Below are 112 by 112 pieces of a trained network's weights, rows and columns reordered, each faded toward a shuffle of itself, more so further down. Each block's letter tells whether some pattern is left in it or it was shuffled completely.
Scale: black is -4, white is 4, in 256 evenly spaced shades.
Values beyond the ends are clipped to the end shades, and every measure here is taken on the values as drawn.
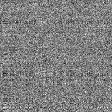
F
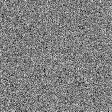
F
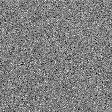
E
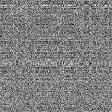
F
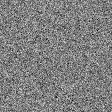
E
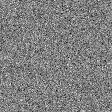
E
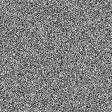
E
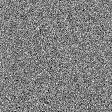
E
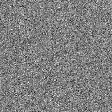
F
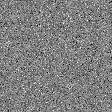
E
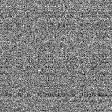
F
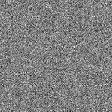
F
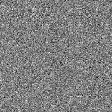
F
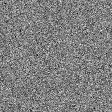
E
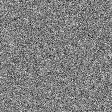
E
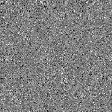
F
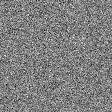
E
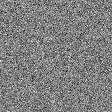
E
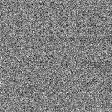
F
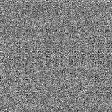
F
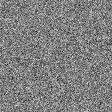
E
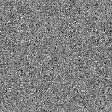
F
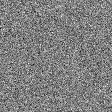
E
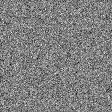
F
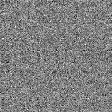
F
